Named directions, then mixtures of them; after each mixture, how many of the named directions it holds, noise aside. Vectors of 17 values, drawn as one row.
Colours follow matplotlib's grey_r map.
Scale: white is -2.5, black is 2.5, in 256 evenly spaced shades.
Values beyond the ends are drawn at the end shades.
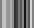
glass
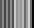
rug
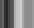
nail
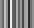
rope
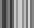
three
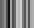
three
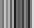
one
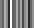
one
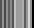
one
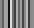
one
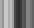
one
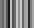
two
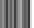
three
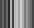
three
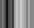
one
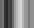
one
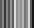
one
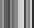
three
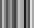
two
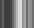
one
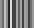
one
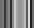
two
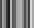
three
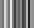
two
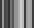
three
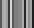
three
